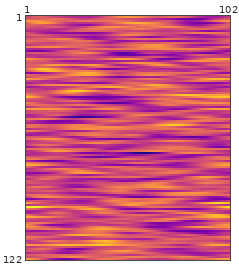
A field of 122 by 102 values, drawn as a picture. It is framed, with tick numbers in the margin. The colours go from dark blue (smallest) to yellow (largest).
The halves do not mirror each other. The histogram is bell-shaped. No overall slope runs across the table. Streaks run across, left to right. Overall the values sit about 50% of the way up the scale.
